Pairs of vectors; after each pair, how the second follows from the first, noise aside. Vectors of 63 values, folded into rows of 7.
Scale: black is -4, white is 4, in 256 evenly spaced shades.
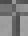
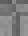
shrunk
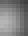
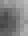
negated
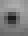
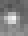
negated
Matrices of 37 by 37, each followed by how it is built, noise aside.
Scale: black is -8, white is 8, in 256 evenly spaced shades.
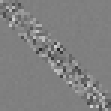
banded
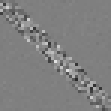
banded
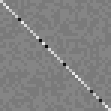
diagonal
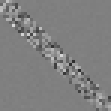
banded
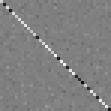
diagonal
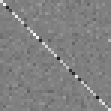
diagonal
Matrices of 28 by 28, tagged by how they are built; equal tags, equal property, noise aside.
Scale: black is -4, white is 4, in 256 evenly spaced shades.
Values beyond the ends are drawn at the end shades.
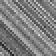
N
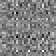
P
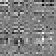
P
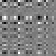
P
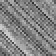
N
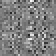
P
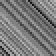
N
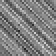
N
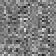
P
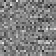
P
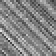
N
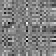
P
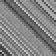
N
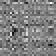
P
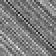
N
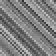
N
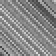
N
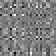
P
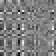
P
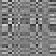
P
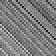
N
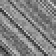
N
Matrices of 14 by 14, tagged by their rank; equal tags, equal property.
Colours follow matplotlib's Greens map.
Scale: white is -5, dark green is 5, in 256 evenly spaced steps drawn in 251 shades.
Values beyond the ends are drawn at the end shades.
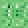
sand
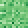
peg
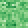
peg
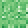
peg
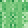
sand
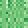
sand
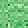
peg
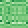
sand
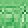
peg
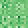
peg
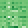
sand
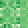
sand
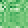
sand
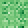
peg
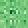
sand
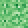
peg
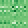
sand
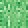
peg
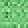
peg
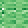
sand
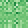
peg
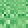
sand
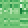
sand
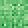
peg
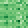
sand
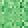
peg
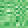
peg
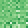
peg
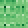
sand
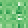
sand
